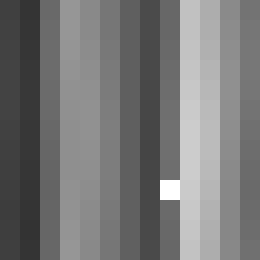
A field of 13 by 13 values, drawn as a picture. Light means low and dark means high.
Stripes: upright, repeating 2 times. Grain: streaks running down. Lone odd cells: 1, lower than its neighbours.
